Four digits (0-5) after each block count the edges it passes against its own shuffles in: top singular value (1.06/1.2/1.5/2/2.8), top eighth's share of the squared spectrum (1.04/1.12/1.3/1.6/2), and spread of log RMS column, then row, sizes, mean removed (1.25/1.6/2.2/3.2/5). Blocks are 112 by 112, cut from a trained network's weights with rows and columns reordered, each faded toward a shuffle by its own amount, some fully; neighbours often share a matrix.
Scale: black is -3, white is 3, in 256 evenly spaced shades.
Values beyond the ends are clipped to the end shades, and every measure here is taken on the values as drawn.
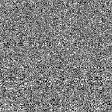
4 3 1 3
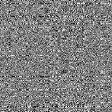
4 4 2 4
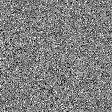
2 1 0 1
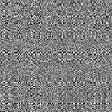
5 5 3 4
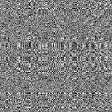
5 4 3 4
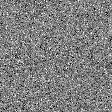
1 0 0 0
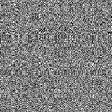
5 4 2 2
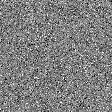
1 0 0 0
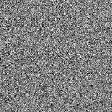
3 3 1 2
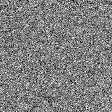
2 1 0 0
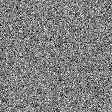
0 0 0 0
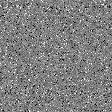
2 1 0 1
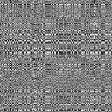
5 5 2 4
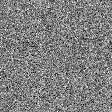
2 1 0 0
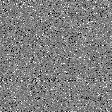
3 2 0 2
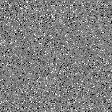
3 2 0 2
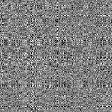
5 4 3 3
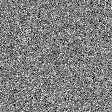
0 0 0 0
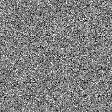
3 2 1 2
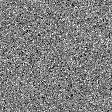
0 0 0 0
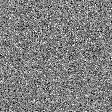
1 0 0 0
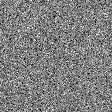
1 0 0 0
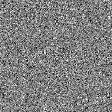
3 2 1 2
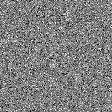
3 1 0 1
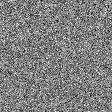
1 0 0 0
